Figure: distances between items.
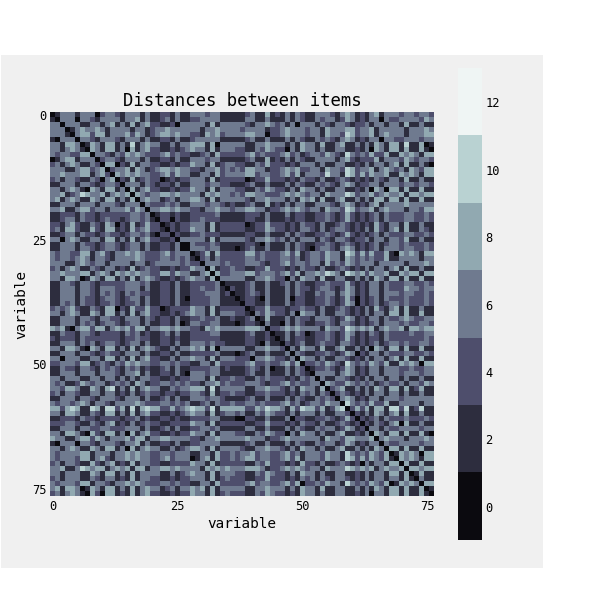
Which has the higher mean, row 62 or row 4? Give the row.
4
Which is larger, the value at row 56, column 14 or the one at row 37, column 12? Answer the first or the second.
the second
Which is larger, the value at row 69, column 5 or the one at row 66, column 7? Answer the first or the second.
the second
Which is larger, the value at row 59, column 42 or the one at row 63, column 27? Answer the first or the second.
the first
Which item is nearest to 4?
43
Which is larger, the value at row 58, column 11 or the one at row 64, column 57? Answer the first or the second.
the second
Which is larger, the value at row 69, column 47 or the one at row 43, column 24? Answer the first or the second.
the first
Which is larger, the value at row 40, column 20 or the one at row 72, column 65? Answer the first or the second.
the second
